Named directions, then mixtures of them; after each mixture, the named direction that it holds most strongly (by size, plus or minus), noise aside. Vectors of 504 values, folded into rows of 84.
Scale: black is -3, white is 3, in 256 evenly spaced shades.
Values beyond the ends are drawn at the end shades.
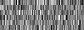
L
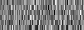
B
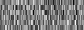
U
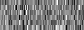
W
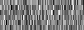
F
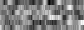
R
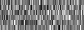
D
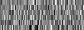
B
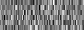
U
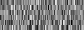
B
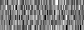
W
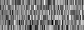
B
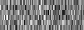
D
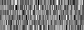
W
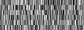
U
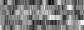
R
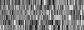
D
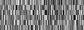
U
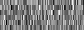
F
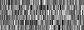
D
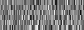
B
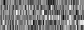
U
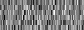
F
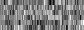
R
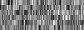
D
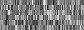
D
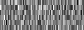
F
